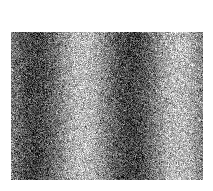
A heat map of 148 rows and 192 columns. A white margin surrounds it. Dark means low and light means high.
Stripes: upright, repeating 2 times. Average level on the scale: 50%. Seam: none. Odd rows or columns: none.
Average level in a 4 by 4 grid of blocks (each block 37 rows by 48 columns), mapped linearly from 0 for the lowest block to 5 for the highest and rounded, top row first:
0505
0505
0505
0505
